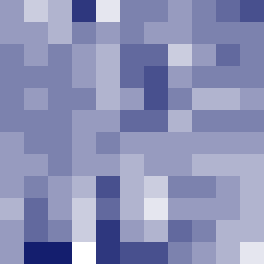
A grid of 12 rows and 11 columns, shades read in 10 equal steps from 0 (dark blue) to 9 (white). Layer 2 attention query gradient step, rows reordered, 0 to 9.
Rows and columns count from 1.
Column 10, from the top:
3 4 3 4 6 4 5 6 5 5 6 6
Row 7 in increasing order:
4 4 4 5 5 5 5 5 5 5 5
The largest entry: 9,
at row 12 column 4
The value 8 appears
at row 1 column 5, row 10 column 7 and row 12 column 11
